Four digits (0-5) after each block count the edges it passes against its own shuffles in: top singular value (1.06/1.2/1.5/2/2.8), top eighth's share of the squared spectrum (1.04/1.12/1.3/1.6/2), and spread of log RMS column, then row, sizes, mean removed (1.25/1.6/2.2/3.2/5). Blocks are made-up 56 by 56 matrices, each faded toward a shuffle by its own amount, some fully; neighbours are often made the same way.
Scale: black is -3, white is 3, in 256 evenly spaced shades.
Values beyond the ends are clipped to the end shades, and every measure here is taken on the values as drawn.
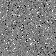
0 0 0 0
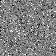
1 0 0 0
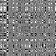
4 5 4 3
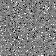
2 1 1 0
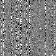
2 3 4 0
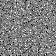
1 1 0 0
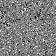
0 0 0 0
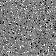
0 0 0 0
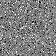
2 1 0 0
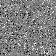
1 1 0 0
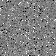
2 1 1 0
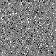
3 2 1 1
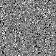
1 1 2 0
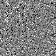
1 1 2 0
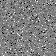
1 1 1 0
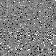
3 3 1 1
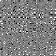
4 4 1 2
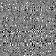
4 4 2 3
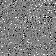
3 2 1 1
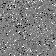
1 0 0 0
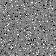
2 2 0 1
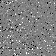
2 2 0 1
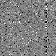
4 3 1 1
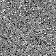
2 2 0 0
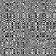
4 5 3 3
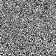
1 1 0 2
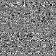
1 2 0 3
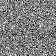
0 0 0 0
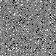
3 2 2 1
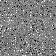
2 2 0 0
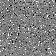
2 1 0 0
